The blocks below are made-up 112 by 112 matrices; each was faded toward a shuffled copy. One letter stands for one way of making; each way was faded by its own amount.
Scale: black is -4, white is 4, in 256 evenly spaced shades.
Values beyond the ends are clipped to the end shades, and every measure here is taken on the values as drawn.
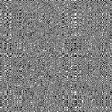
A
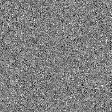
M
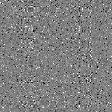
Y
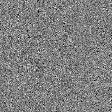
M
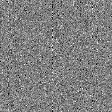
M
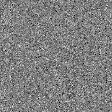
M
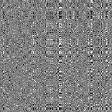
A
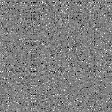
Y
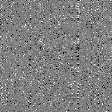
Y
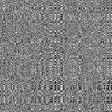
A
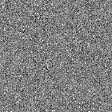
M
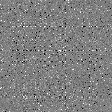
Y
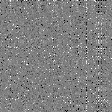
Y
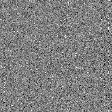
M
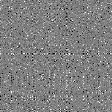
Y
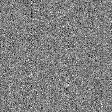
M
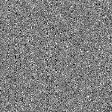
M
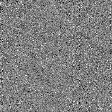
M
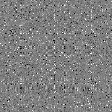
Y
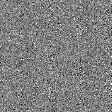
M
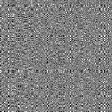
A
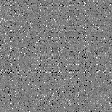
Y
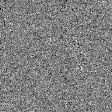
M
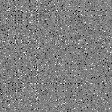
Y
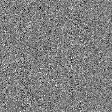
M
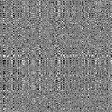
A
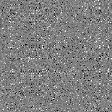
Y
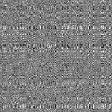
A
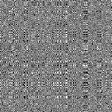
A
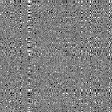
A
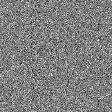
M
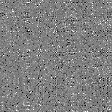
Y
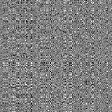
A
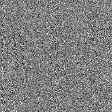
M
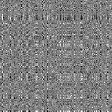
A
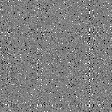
Y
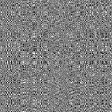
A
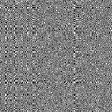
A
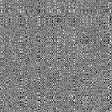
A
